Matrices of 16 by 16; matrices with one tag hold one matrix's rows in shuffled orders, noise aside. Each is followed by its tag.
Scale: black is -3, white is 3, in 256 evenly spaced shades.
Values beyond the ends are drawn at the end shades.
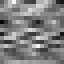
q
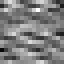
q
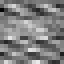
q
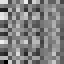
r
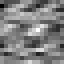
q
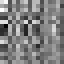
r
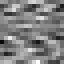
q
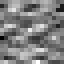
q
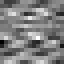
q
